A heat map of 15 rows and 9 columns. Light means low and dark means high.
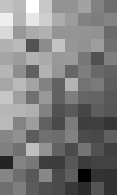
Calmest part: middle right. Odd rows or columns: none. Stripes: none. Slope: up to the bottom right. Ninth with the lowest average: top left.
